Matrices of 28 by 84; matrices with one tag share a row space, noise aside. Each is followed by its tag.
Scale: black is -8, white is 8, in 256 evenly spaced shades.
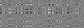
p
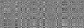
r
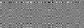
p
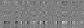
r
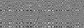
p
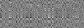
p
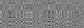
p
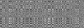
p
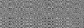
p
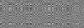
p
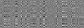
r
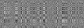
r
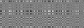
p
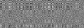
p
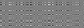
p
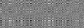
p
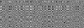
p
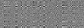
r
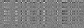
r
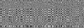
p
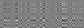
r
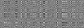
r
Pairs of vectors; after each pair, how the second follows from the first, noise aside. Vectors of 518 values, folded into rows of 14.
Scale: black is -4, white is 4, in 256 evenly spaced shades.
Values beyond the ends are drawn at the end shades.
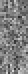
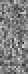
wrapped around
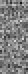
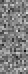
wrapped around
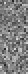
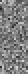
wrapped around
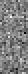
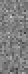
shrunk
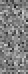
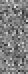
negated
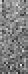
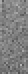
shrunk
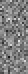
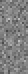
shrunk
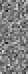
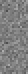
shrunk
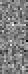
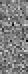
sign-scrambled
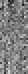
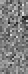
wrapped around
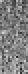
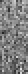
negated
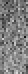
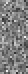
sign-scrambled
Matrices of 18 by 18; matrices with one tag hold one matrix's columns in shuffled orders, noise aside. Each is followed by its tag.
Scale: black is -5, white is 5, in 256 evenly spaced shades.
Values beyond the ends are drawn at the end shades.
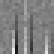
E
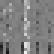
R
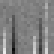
E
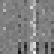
R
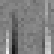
E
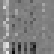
R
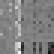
R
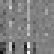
R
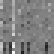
R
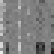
R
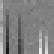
E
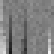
E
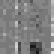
R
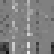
R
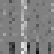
R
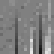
E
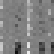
R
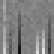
E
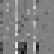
R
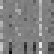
R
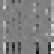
R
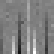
E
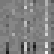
R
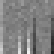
E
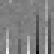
E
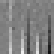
E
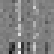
R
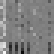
R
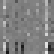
R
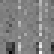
R
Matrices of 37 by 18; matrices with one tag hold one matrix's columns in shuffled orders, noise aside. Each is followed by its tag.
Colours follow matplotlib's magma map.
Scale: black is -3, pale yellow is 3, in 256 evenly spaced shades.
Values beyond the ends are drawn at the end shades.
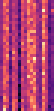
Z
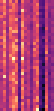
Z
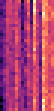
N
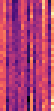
N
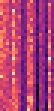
Z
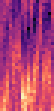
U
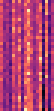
Z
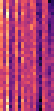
N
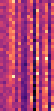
Z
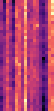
N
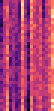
N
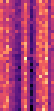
Z
